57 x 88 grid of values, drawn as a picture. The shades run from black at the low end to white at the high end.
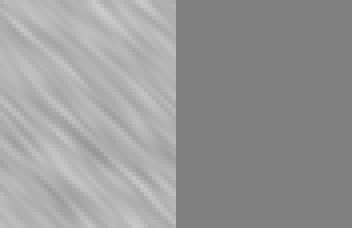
The table splits into one row of 2 panels. Panel 1,1: high, slanting down to the right, faint in contrast. Panel 1,2: middling, flat.
